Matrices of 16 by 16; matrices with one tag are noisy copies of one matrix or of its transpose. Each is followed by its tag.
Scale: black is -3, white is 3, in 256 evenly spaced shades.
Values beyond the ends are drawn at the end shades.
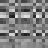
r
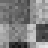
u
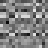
r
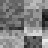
u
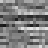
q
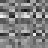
r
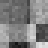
u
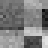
u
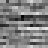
q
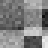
u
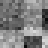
u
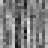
q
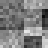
u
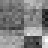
u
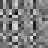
r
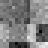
u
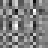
r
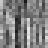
q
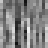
q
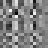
r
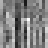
q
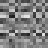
r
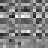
r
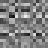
r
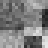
u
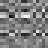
r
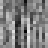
q
